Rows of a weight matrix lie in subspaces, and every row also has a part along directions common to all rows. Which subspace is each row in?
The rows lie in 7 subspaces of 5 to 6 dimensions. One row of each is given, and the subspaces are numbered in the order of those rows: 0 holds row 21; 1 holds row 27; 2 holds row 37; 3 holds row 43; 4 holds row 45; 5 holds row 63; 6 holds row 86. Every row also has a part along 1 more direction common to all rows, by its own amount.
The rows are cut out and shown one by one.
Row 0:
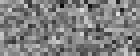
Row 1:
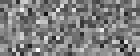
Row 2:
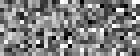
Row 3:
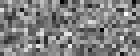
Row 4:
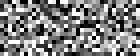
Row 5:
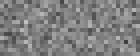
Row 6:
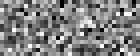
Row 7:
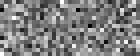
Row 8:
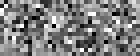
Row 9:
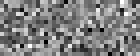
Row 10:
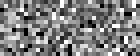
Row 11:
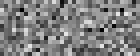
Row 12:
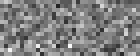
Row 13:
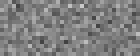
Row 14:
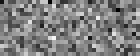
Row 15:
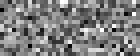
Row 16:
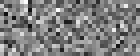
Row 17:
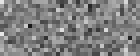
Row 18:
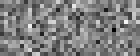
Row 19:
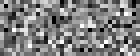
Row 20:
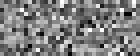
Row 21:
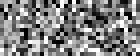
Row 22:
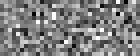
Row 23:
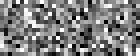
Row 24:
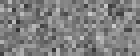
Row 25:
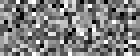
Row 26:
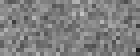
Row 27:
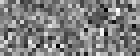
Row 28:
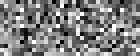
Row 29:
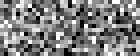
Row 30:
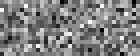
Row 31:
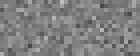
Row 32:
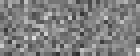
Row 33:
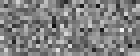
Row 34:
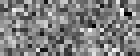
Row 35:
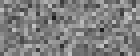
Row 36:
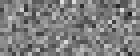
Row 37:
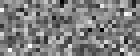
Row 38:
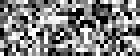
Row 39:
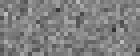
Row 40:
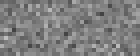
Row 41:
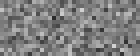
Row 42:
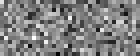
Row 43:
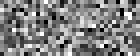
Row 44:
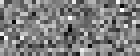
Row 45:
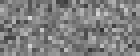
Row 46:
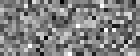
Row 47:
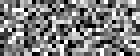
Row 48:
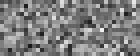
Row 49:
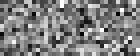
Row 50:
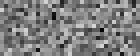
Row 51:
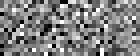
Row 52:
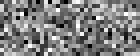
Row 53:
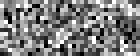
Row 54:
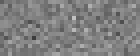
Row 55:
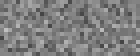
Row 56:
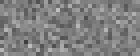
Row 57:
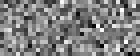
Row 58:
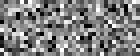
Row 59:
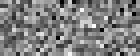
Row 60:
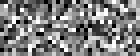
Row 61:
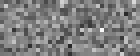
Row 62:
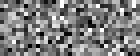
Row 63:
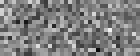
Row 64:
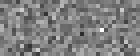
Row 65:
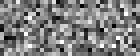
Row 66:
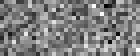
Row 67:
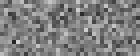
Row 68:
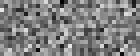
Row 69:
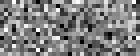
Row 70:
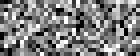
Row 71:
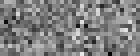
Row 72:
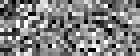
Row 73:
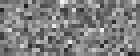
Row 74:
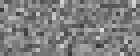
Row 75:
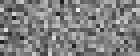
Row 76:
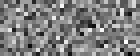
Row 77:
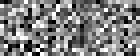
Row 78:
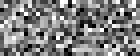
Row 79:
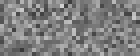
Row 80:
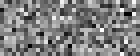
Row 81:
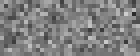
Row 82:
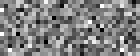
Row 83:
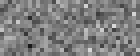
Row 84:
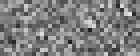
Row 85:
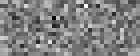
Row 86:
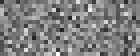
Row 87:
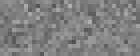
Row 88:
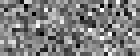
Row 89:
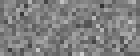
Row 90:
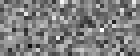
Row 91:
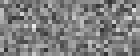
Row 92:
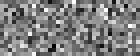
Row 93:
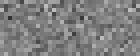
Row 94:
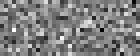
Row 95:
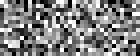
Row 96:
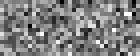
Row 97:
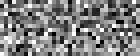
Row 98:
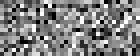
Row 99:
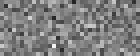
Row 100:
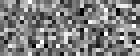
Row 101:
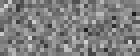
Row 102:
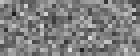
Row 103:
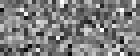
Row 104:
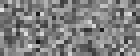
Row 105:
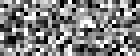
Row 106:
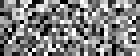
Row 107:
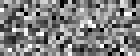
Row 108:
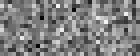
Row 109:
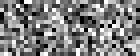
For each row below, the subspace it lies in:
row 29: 2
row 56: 2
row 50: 3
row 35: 3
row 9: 2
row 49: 6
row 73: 4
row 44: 6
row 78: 2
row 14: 5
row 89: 2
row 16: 0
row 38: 0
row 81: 5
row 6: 6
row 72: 5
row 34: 3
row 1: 0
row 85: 4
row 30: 1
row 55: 1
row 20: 5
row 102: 5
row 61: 4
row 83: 4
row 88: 3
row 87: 5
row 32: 6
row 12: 0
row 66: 6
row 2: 1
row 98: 3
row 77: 0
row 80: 6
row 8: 5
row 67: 4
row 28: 0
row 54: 6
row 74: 3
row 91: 3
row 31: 2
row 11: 0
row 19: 5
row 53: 2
